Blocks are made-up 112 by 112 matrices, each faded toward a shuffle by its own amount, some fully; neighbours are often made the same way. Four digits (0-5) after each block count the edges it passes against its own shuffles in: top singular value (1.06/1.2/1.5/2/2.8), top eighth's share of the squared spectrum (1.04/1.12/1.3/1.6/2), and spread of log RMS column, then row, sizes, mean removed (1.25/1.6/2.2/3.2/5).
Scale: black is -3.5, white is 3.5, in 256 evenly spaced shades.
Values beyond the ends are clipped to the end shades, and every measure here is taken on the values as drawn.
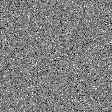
2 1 1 0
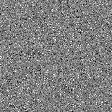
3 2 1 0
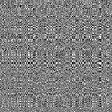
5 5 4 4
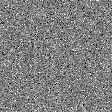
3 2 0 0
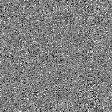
4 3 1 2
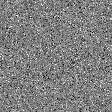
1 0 0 0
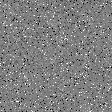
0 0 0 0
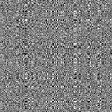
5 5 3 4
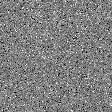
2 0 0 0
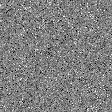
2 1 0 0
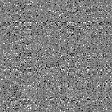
4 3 2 3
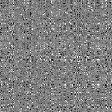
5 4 3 3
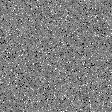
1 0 0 0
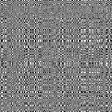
5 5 4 4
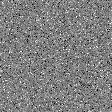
0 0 0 0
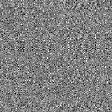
4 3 2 2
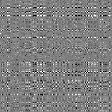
5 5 4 4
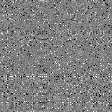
4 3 2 2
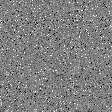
3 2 0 0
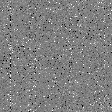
3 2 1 0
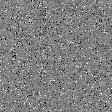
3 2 1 0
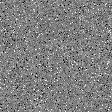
2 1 0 0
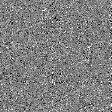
1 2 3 2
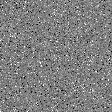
0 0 1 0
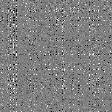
2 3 3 3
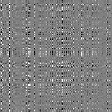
5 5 4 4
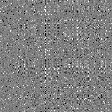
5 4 3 2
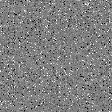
3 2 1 0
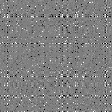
5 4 3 3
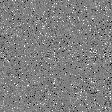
3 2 1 1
